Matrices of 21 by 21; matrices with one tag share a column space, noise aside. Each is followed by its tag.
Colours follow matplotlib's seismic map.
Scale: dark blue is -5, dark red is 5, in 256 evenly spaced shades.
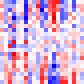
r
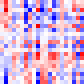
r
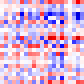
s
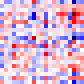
s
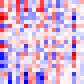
r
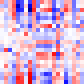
r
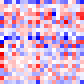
s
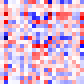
s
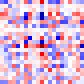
s
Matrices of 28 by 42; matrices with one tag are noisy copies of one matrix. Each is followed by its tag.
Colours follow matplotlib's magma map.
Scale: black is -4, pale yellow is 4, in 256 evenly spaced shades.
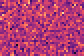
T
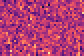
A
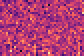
A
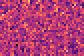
T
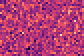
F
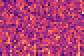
A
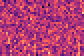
A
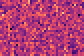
T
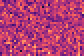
A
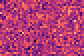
F
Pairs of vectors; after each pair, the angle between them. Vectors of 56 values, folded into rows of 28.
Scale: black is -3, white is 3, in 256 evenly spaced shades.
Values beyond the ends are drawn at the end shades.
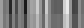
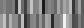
partly aligned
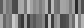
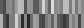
partly aligned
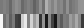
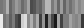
nearly parallel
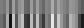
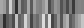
partly opposed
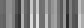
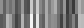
nearly parallel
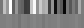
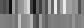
nearly opposite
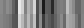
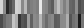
orthogonal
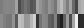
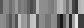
nearly parallel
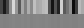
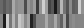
partly aligned
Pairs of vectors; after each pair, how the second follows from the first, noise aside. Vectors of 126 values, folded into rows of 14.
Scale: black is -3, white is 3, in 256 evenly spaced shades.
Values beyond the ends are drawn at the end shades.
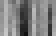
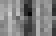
wrapped around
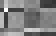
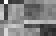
wrapped around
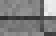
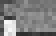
wrapped around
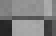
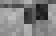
wrapped around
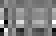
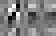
wrapped around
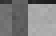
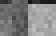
copied
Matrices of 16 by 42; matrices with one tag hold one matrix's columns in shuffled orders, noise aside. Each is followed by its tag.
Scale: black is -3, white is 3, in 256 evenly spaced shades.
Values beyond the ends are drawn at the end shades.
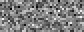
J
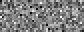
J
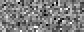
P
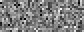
P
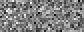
J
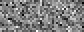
P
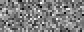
J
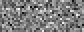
J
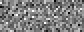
J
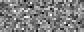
J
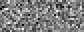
J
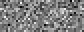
J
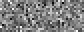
P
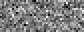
J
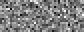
J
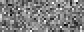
P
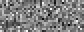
P
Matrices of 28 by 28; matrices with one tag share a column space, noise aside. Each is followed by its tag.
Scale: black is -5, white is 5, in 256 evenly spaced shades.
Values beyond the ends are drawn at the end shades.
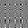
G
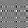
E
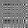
G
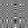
G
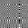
G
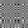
G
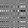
E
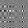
E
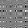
E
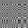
G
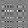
E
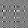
E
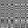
G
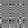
G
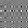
E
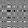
E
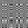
G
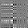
G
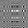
E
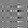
E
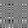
G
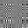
G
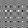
E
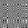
G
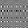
E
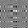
E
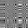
G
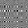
E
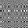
E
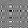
E
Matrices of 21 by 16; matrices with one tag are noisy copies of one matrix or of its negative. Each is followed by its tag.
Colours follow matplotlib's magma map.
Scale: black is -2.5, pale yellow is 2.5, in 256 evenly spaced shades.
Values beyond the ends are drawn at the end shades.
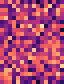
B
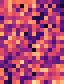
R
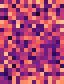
B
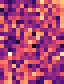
R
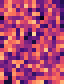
R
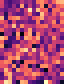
R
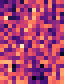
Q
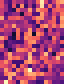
R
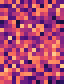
B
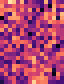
Q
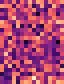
B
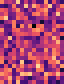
B
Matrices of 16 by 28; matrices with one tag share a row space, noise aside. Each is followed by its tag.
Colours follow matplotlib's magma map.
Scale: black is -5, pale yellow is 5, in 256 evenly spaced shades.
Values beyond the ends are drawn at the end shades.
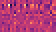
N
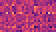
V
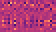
N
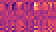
V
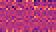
V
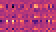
V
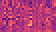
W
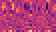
W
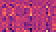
W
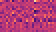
V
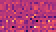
V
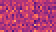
V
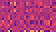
N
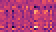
V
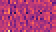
N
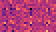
W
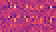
N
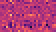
W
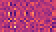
N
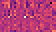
N
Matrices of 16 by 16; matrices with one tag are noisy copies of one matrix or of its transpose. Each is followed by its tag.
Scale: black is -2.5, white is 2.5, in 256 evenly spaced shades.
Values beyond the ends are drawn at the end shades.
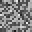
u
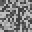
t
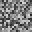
u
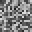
t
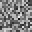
u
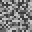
u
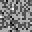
u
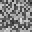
u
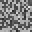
u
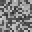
t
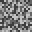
u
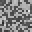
t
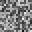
t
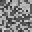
t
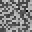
u
